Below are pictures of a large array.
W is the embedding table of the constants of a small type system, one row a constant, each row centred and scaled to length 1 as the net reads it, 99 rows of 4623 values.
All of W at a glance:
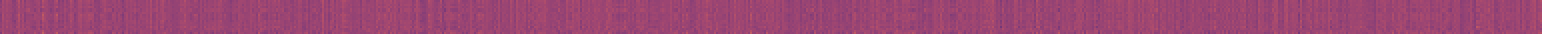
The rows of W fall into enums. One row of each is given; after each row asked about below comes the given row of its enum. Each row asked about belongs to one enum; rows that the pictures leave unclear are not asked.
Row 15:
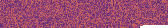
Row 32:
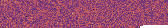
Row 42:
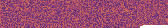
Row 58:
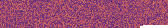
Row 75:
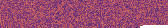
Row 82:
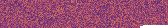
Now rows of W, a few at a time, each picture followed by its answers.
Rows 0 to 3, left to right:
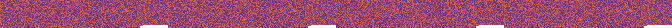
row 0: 42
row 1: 42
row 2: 15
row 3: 42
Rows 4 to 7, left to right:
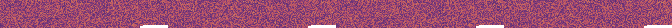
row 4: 15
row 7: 58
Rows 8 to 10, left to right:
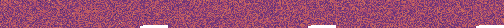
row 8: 32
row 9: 15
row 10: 42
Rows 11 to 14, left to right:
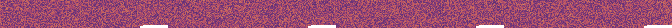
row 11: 42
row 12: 82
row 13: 15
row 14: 58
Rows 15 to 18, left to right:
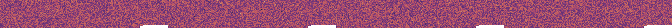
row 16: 32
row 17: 75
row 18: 42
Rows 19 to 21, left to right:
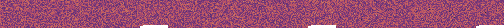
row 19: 42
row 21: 32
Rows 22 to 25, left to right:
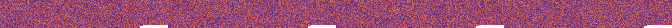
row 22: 58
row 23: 15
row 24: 82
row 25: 32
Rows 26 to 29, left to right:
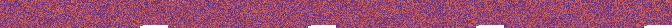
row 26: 82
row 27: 32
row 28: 15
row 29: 15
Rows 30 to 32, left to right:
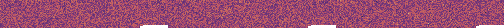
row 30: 15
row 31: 82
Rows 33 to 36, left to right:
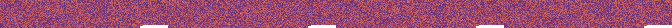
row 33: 15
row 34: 32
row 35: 82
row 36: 15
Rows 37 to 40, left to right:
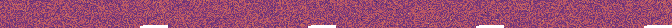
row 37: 58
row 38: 15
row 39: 32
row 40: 58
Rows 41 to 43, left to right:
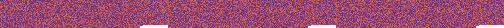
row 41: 58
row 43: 42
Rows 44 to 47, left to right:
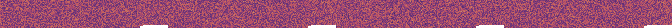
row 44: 42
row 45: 58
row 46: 75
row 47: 58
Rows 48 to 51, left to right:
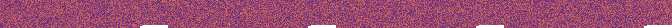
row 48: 15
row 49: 32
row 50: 42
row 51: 58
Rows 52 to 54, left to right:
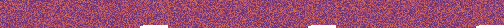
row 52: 58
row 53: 42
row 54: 42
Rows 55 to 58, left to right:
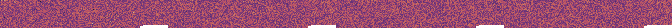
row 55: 32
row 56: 58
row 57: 15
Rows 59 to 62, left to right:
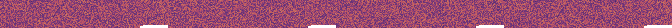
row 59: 58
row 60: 42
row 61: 15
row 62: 58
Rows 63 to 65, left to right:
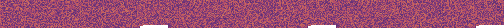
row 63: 42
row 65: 15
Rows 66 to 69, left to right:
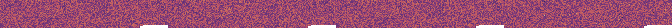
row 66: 15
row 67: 82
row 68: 15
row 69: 32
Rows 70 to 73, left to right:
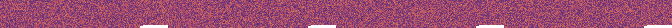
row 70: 58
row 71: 75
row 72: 32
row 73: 42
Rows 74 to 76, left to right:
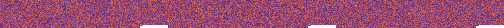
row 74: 15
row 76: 32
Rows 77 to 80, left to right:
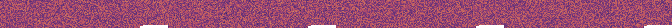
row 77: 58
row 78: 75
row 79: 42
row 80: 15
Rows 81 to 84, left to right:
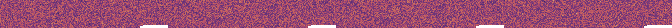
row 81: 75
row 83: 82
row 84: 32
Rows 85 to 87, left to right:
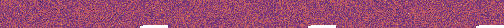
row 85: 32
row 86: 15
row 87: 32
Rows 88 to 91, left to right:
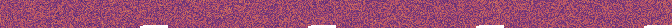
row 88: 75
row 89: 82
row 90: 58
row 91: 58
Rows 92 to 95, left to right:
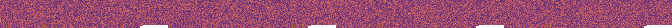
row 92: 75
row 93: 58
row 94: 32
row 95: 32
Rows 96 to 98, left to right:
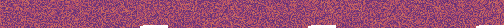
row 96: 42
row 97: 58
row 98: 58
